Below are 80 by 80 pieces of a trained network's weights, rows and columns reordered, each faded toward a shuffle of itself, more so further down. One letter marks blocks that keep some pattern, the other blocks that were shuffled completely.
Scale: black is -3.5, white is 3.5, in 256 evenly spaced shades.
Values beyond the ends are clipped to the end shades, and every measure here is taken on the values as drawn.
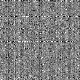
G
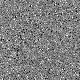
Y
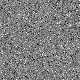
Y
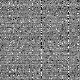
G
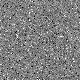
Y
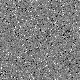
Y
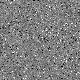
Y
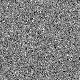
Y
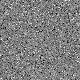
Y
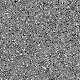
Y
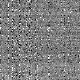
G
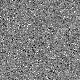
Y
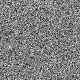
Y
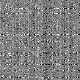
G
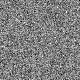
Y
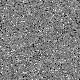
Y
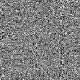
G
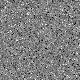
Y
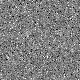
Y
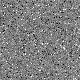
Y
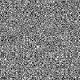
G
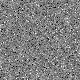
Y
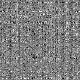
G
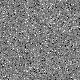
Y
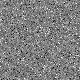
Y
